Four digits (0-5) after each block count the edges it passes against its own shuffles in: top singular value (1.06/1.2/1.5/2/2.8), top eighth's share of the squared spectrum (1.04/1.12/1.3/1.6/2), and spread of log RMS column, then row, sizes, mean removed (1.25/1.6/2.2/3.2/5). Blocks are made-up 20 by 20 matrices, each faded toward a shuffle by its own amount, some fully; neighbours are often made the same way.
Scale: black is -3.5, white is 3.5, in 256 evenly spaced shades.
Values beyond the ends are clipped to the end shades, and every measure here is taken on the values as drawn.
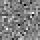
0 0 0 0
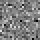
0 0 0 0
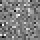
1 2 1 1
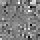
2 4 2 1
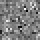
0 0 0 0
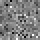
1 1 0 0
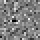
2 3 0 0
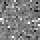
1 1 0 0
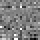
3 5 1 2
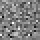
2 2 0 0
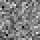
0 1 0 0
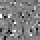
2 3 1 1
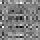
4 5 2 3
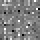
2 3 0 0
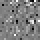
3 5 2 2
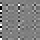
4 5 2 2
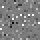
0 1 0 0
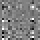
4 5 2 2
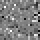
2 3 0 1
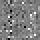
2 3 1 0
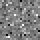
0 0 0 0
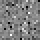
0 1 0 0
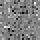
1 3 0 1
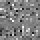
3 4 1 2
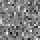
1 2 0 0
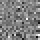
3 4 1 1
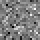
0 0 0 0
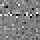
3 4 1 1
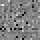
2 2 0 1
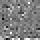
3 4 0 1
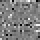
2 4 0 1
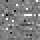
2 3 0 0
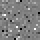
0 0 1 0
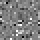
2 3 1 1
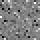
0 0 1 0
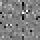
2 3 0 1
